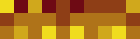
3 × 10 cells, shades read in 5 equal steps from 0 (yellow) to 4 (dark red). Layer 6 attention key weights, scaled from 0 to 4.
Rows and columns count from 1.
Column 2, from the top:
4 2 1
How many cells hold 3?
7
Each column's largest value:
3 4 2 4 3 4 3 3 3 3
